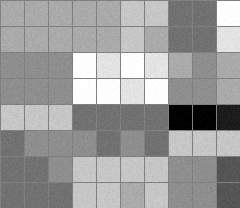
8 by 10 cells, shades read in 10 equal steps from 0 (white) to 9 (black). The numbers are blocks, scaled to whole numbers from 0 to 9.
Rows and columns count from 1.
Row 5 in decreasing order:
9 9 8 5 5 5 5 2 2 2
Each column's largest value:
5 5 5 5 5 5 5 9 9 8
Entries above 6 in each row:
0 0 0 0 3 0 0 0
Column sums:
31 30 29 19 21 19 20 36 37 29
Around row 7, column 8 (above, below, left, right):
2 4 2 4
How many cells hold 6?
2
